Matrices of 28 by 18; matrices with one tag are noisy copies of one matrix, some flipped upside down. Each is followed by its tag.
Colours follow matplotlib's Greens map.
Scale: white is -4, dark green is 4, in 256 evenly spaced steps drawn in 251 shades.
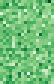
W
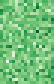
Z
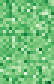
W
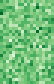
Z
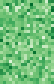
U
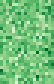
Z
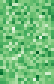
Z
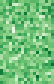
Z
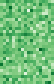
W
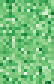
W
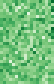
U
